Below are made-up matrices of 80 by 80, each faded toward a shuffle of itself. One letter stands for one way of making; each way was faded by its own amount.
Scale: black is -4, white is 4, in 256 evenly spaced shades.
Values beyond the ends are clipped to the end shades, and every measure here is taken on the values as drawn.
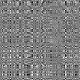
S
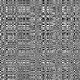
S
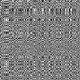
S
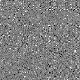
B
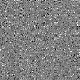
B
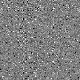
B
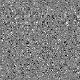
B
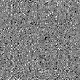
B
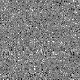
B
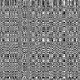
S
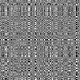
S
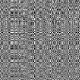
S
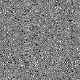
B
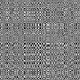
S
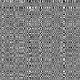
S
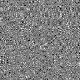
B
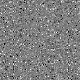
B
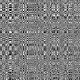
S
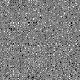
B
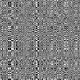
S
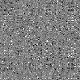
B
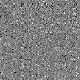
B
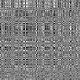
S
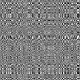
S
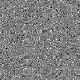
B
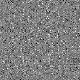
B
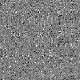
B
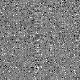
B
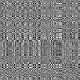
S
